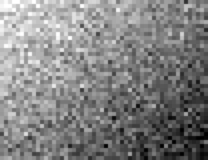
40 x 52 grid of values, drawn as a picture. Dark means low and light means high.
The halves do not mirror each other. The grain is fine, like static. No row or column stands out. The top left is the ninth with the highest average. On average the colour sits 50% of the way up the scale. The bottom right is the ninth with the lowest average. There is an overall slope up to the top left. There are no regular stripes. The histogram is bell-shaped.
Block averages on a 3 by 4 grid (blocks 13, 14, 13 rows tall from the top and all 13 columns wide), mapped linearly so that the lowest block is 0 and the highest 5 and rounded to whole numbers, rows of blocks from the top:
5432 / 4321 / 3210
